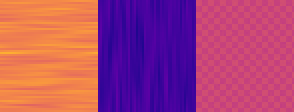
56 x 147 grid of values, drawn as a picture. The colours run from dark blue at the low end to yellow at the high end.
It is made of 1 by 3 panels. Panel 1,1: high, streaked across, faint in contrast. Panel 1,2: very low, streaked downward, faint in contrast. Panel 1,3: middling, checkered, faint in contrast.
